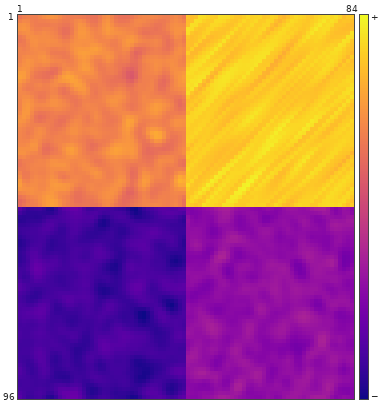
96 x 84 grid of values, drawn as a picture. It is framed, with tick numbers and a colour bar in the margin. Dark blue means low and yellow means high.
The table splits into 2 rows of 2 panels. Panel 1,1: high, blotchy, faint in contrast. Panel 1,2: very high, slanting up to the right, faint in contrast. Panel 2,1: very low, blotchy, faint in contrast. Panel 2,2: low, blotchy, faint in contrast.
